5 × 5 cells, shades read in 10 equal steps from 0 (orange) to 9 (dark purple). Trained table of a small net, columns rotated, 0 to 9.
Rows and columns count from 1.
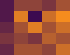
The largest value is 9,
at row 2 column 3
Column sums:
36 19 25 20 12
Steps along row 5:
down same up down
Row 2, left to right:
8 1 9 2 0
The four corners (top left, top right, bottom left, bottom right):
8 4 7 2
